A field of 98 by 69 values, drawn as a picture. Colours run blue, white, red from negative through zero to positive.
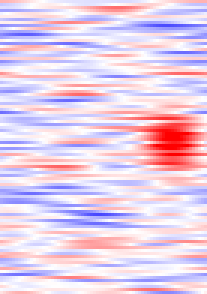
One bump rises in the middle right. The grain runs across in streaks. The ninth with the highest average is the middle right.
